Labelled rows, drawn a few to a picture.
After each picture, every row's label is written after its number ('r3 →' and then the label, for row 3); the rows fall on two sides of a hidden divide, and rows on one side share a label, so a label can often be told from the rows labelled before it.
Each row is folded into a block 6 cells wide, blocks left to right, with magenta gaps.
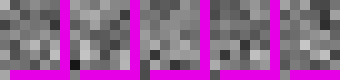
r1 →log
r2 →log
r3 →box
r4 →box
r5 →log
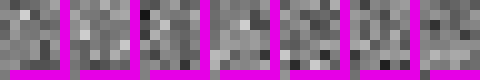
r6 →log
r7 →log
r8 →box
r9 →log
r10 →log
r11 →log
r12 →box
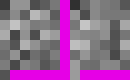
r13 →log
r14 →log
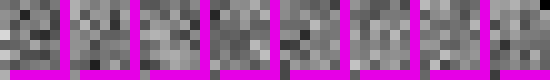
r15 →log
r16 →log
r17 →log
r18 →box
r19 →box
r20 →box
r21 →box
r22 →box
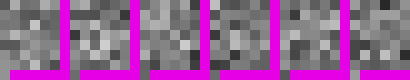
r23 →log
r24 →log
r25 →log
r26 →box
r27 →box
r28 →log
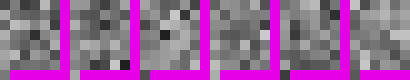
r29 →log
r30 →log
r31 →box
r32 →log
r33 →log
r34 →box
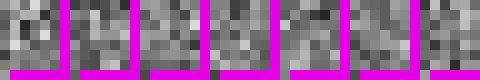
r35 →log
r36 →box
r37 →box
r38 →box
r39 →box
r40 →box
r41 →box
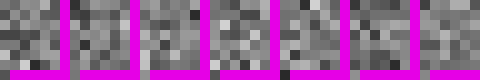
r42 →box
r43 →box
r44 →log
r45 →log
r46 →box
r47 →box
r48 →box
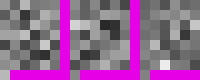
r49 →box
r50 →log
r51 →box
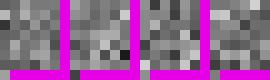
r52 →log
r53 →box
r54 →log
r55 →log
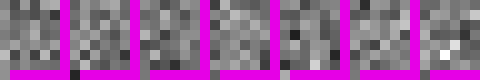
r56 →log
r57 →box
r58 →log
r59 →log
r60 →log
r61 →box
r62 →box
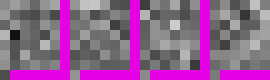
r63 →log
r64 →log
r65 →log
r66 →box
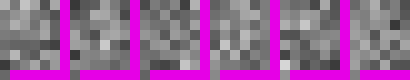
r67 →log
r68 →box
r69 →log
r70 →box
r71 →log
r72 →log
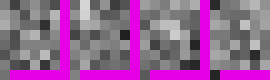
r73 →box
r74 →log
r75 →log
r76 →box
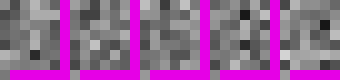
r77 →box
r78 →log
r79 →box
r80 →box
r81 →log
